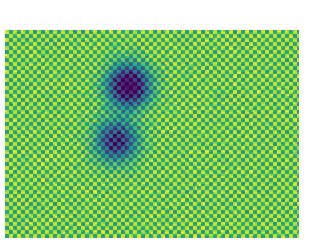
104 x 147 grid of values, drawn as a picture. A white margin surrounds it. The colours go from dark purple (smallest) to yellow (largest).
There is no overall slope. The halves do not mirror each other. There are two dips. Overall the values sit about 70% of the way up the scale.
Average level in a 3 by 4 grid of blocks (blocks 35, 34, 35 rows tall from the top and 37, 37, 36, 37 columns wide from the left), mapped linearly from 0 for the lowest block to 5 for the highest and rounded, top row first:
5155 / 5055 / 5555
